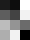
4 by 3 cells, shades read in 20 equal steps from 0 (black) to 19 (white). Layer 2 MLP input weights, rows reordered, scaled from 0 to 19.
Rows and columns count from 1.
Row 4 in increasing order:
0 13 18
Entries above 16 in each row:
1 1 0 1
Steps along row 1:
down up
